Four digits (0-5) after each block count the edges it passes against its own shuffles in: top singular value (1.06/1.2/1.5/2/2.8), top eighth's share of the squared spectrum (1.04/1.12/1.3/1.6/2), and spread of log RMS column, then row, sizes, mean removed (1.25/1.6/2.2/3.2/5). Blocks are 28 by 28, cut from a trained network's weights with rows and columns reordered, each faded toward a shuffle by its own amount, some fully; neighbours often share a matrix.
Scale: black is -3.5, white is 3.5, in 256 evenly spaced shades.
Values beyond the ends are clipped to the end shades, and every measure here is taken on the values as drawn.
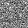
0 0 0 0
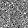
0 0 0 0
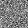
0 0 0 1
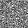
0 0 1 0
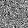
0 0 0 0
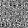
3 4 0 1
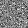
1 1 0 0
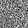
0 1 0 0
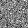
0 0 0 0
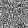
2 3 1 0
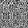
3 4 1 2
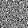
2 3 1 1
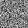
2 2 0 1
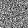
1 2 0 1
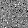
0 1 0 0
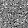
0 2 0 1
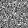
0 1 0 0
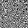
2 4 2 1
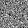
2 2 0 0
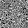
1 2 0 1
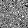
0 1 1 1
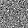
1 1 0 0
